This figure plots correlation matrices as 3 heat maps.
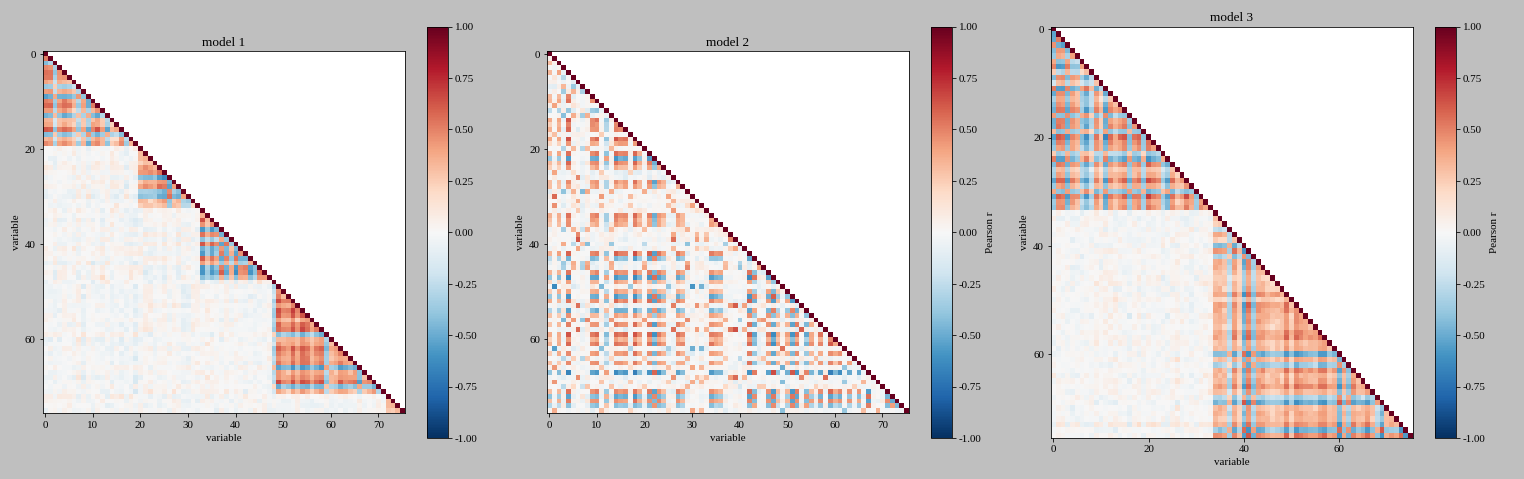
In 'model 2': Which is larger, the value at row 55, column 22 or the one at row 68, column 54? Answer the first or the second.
the second
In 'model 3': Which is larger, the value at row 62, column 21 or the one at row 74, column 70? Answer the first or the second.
the first
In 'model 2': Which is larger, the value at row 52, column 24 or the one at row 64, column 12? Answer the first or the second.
the first
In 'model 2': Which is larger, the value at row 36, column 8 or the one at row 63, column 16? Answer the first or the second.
the second
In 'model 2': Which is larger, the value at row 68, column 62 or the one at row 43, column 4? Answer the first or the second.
the first
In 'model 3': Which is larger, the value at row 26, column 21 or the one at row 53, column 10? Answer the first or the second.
the first
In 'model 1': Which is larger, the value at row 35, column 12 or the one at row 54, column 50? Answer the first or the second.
the second
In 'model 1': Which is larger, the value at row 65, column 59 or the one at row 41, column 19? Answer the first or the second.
the second
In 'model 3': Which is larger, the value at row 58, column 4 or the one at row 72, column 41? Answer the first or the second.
the second
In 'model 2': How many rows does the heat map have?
76
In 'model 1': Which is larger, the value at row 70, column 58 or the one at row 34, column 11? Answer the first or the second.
the second
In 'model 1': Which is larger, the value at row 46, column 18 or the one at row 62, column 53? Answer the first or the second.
the second
